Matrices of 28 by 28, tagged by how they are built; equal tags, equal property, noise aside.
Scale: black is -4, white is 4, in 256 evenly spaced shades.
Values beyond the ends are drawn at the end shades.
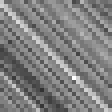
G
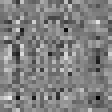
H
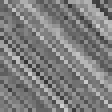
G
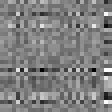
H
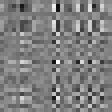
H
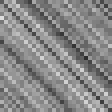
G
